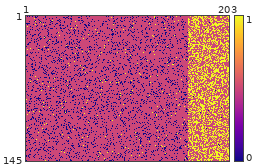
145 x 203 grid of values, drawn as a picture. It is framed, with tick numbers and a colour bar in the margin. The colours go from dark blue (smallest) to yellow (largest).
No regular stripes run through it. The right part is higher, past a seam about 80% of the way across. Overall the values sit about 50% of the way up the scale.
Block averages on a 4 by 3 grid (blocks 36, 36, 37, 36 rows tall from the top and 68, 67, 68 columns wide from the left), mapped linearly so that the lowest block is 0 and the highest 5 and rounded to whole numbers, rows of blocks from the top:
0 0 5 | 0 0 5 | 0 0 5 | 0 0 5
